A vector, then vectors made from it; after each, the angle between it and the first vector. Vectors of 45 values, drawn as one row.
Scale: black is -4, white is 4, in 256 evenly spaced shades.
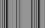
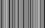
partly opposed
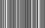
nearly opposite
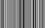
partly opposed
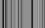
orthogonal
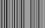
partly aligned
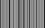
orthogonal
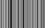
partly opposed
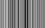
partly opposed
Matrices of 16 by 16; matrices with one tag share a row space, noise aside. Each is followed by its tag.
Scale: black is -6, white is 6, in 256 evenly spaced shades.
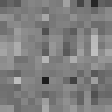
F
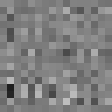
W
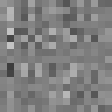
W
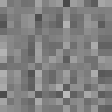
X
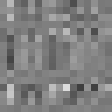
W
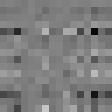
F
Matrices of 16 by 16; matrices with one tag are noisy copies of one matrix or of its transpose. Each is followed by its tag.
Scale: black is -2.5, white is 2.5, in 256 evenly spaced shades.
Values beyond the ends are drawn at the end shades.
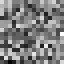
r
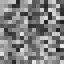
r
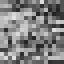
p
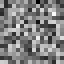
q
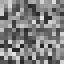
r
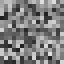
r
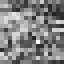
p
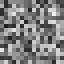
q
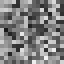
r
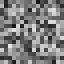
q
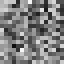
r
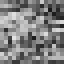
p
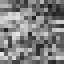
p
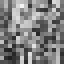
p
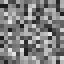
q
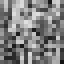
p
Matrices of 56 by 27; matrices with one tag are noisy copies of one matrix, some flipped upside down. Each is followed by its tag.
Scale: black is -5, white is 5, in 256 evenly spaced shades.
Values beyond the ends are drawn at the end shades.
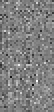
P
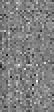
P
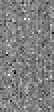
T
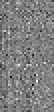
P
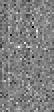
P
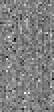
T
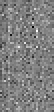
P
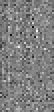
P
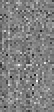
P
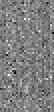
T
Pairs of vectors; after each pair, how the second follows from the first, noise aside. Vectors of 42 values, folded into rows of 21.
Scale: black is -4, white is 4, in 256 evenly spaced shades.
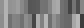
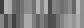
reversed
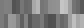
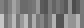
shuffled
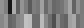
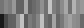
shuffled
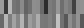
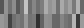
reversed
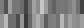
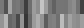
copied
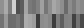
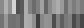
copied
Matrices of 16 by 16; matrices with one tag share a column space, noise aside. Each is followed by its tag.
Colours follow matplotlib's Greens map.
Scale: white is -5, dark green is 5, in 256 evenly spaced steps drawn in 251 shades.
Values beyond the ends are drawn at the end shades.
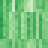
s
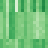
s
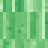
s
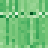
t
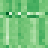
t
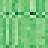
t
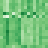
t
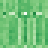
t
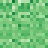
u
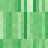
s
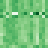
t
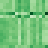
t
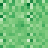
u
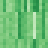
s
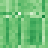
t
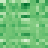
u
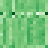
t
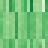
s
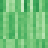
s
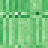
t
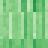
s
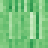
s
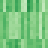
s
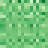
u
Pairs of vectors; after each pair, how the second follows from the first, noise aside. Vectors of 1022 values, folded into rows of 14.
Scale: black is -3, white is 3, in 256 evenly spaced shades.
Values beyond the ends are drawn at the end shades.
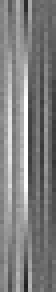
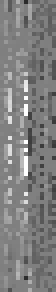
partly zeroed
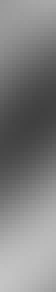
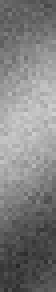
negated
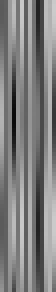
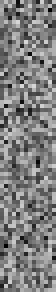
shuffled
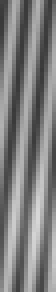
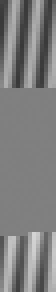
partly zeroed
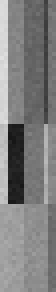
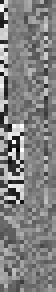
sign-scrambled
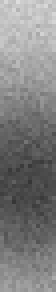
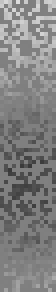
partly zeroed
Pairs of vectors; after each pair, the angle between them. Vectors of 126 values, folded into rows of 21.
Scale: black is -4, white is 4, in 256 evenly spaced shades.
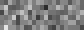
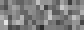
orthogonal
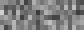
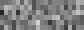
nearly opposite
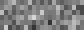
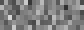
orthogonal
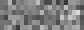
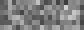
nearly parallel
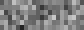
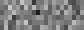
orthogonal
